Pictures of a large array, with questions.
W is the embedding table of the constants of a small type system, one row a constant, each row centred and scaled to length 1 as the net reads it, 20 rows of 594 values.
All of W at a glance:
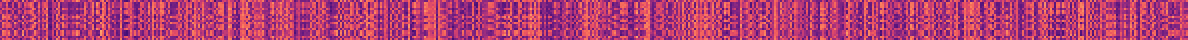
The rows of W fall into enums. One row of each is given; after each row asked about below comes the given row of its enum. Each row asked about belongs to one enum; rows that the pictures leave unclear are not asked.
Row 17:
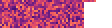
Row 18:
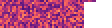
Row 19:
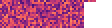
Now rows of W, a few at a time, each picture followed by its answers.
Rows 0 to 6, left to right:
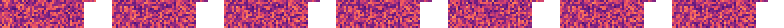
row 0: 17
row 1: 18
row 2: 18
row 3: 18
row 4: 19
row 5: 18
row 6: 18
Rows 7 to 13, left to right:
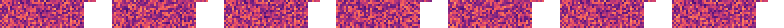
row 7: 19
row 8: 17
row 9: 19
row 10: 18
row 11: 17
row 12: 19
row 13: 19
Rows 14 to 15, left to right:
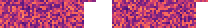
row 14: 18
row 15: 17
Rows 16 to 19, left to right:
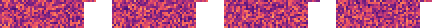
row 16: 17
